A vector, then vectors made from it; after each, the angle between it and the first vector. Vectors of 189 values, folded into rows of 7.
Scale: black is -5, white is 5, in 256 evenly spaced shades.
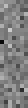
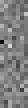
nearly parallel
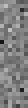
nearly parallel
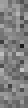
partly aligned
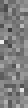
nearly opposite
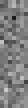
partly opposed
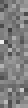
nearly opposite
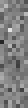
nearly parallel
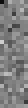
partly opposed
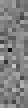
partly aligned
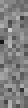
nearly parallel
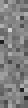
nearly parallel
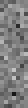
partly opposed
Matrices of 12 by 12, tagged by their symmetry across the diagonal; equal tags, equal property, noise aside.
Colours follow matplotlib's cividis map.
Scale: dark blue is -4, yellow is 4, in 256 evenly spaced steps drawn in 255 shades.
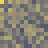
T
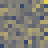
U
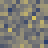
U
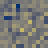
T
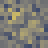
T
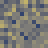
T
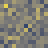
T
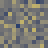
U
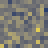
U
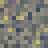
U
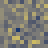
U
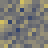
T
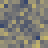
T
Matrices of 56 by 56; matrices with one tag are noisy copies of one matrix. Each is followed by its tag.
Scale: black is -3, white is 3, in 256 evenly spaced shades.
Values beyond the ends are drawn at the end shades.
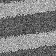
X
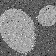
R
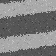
X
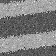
X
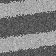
X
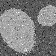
R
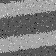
X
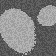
R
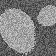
R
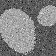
R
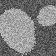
R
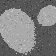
R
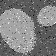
R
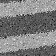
X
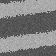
X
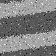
X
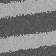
X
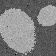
R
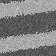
X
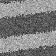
X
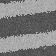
X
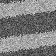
X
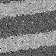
X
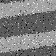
X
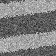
X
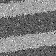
X
